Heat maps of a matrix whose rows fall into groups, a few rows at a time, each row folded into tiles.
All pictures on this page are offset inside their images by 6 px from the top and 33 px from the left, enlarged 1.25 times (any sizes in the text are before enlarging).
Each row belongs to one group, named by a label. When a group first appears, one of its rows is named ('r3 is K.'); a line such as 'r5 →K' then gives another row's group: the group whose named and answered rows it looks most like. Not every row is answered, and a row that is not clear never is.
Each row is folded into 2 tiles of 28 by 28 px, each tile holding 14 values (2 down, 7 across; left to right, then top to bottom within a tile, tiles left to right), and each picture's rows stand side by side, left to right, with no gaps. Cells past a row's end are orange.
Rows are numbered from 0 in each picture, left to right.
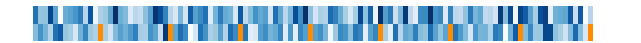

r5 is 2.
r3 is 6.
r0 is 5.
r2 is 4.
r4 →4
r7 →5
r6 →4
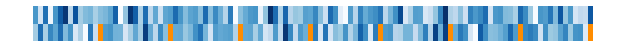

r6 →4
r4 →2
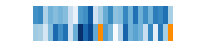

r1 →6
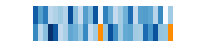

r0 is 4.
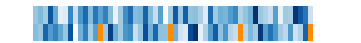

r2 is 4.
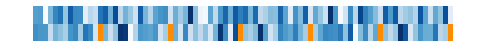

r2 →2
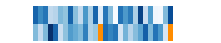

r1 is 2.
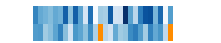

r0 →5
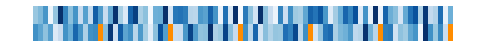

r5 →5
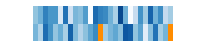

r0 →6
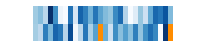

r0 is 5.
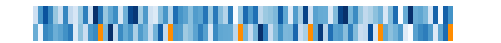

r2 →5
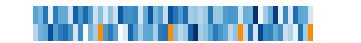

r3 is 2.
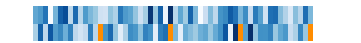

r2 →2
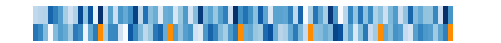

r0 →4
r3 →5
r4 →5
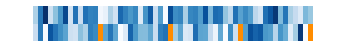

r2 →6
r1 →4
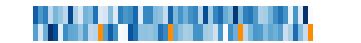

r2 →6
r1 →4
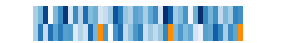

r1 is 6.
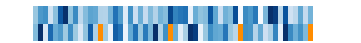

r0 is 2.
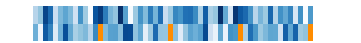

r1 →5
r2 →6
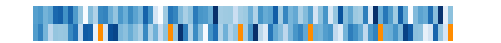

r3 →4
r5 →5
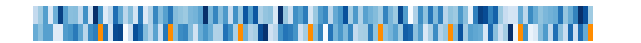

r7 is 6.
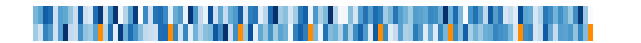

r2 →2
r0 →6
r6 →2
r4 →2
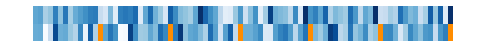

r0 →6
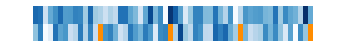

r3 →6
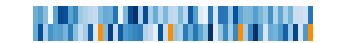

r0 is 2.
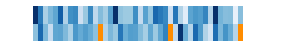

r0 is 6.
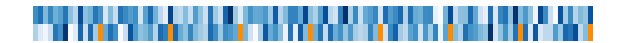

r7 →2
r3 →6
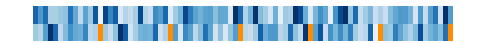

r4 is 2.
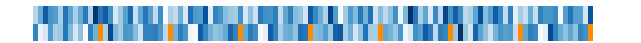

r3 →4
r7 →4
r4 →5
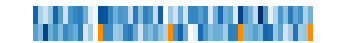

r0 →2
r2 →4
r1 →5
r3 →5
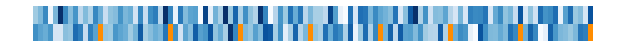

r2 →6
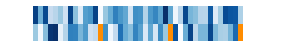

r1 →6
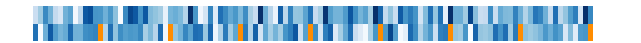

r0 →6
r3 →2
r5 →4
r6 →2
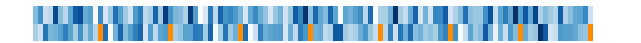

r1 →6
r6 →6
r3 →6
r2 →5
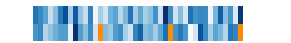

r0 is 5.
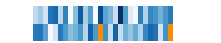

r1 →2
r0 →4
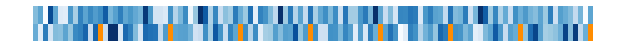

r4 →6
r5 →4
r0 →2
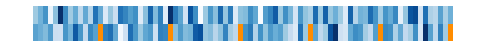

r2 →5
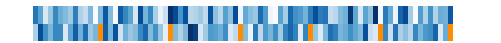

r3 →2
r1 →2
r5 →2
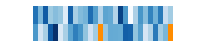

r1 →5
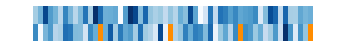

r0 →6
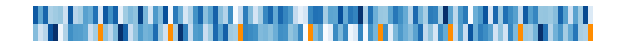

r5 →6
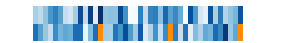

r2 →2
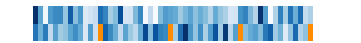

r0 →2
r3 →5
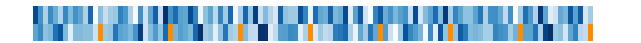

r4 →6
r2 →5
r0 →5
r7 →5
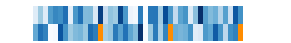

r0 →4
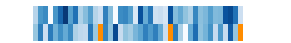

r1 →2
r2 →6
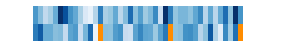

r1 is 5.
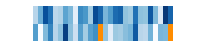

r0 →6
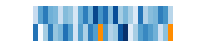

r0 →6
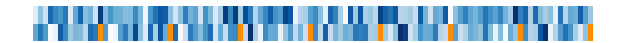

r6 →6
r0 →4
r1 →6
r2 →6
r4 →2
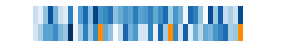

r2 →2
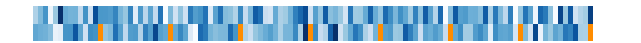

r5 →5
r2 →4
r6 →5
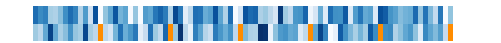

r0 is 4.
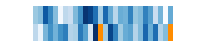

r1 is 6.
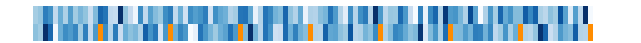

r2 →4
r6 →5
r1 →2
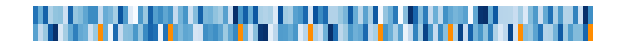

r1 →2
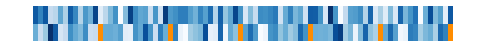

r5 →4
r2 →6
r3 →4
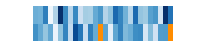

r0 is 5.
